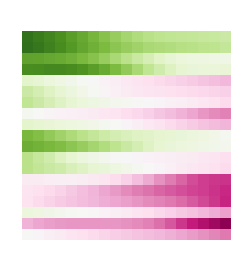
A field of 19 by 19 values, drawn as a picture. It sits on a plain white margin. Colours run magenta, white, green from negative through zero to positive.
Slope: up to the top left. Ninth with the lowest average: bottom right. Grain: streaks across. Ninth with the highest average: top left. Average level on the scale: 50%.
